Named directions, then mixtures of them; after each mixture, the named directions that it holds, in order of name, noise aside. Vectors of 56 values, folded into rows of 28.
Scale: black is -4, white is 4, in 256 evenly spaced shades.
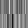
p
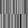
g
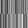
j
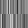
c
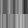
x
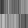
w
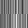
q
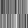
q, w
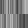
c, w, x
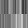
j, q, x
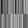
j, q, w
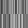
g, j, q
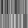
j, w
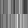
x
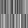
g, p, w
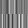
g, j, p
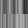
x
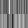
p, x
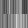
q, x
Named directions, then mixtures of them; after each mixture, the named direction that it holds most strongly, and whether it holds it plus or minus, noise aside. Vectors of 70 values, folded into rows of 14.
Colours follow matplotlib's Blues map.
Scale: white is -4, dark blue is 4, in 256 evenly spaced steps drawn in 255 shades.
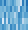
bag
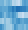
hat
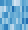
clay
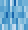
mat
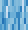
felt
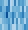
mat, plus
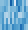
mat, minus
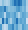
clay, minus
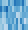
felt, minus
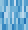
mat, minus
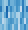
felt, minus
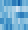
hat, minus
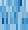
bag, minus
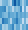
clay, minus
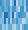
mat, plus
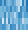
bag, plus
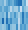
bag, minus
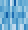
mat, plus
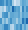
clay, plus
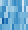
felt, plus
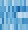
hat, plus
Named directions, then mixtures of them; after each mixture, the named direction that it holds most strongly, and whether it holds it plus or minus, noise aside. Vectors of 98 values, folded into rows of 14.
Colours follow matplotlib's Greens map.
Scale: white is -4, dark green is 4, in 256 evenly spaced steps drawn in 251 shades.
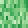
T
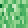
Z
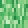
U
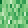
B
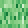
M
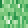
U, plus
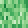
T, plus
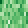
B, plus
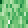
B, plus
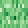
M, plus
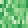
T, plus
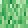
B, minus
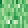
U, plus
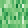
M, plus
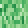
Z, minus
